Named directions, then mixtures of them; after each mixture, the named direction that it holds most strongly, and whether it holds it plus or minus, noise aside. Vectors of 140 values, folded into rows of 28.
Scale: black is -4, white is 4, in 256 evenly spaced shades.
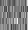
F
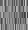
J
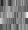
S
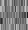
J, plus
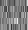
F, plus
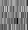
F, minus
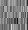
F, minus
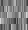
S, plus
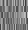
J, minus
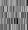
F, minus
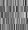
J, minus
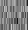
F, minus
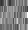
S, plus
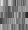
S, minus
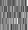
F, plus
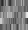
S, plus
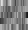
S, minus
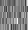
F, plus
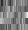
S, plus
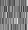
F, plus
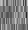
J, minus
